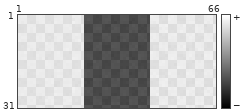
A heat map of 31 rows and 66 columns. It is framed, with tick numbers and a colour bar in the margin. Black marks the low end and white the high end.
It is made of 1 by 3 panels. Panel 1,1: very high, checkered, faint in contrast. Panel 1,2: low, checkered, faint in contrast. Panel 1,3: very high, checkered, faint in contrast.
